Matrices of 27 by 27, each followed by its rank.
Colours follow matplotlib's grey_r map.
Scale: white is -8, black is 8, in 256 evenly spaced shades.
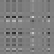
one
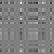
one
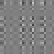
one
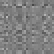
three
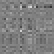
three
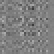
three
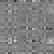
three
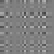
one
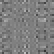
three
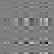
one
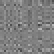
three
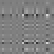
one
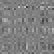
three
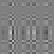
one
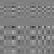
one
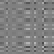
one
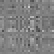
three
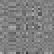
three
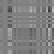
one
